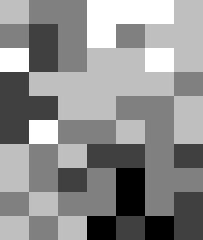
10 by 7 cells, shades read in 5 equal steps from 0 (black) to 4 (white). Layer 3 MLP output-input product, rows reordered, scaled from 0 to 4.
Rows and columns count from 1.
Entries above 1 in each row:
7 6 6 6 5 6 4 5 5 3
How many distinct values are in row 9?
4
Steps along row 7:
down up down same up down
